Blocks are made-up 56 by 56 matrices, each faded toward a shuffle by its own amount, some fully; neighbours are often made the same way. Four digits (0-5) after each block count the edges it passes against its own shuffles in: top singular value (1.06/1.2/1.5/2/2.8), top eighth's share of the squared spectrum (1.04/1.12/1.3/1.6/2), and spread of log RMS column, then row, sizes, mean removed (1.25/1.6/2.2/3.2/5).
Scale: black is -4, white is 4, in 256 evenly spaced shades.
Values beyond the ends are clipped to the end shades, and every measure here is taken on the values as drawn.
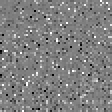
2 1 0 0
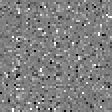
3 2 1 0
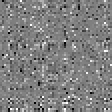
4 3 2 2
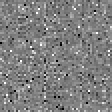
3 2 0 0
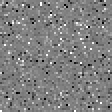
0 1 0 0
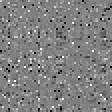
3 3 1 1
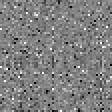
3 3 1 0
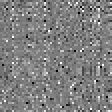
4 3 2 1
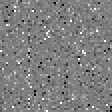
2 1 0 0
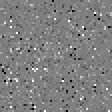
1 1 0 0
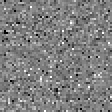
0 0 0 1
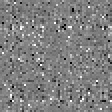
3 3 1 1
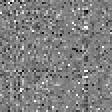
3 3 2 1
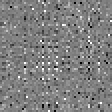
4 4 2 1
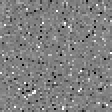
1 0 0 0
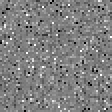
0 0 0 0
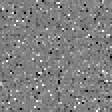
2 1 0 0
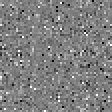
2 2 1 0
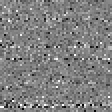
2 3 0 3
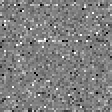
1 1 0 1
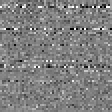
3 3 0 3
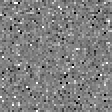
0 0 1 0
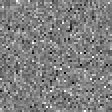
1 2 1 0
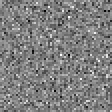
0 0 0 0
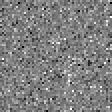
0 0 0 0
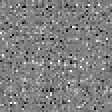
3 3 1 1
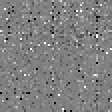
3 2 0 0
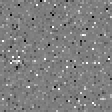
1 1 0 0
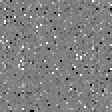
2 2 0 0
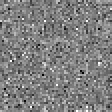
3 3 1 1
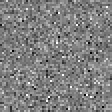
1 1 0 0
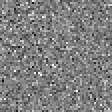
1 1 0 0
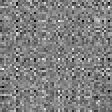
4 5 3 3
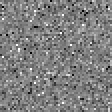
0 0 0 0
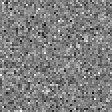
1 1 0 0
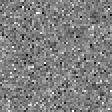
0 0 0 0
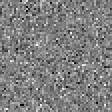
0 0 0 0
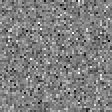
0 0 0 0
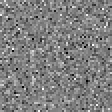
0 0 0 0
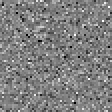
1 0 0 0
